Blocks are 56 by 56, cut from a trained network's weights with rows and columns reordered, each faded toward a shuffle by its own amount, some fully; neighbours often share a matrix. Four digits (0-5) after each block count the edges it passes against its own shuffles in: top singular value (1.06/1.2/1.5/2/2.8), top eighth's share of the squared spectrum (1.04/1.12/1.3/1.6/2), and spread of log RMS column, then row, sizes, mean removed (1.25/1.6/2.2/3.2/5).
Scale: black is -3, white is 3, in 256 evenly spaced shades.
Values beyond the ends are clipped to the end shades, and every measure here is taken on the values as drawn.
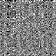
3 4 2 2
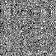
3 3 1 2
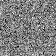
0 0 0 0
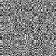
4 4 2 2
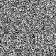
3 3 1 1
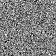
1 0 0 0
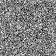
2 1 0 0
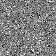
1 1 0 0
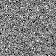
2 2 0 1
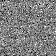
0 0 0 0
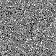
0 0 0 0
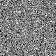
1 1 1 0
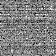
3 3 1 1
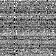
4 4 2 2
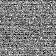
3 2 1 1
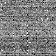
3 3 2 1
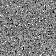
0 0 0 0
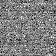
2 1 0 0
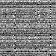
4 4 2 2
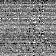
4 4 2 2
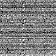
4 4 2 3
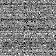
3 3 1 1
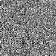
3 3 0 1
